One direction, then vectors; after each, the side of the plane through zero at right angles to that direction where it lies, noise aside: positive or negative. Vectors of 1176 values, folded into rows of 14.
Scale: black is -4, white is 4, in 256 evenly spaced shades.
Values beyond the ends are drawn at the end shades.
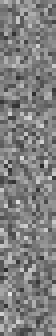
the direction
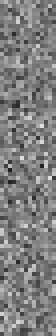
positive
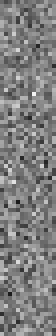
negative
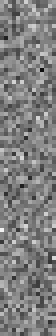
positive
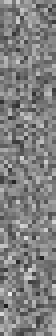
positive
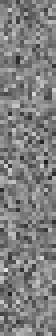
negative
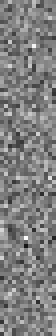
positive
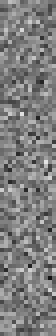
positive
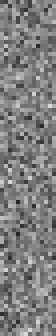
negative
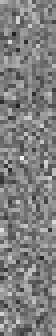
positive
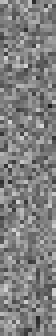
positive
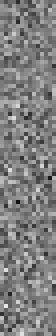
negative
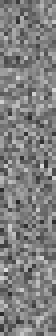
negative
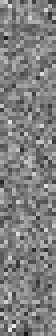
positive
